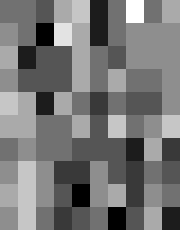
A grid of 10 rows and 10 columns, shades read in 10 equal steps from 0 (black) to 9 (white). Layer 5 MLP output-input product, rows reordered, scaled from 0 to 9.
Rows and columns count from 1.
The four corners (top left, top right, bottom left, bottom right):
4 6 5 1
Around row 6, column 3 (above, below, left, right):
1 4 6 4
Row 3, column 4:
3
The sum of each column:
53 50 32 41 43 32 40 38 47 43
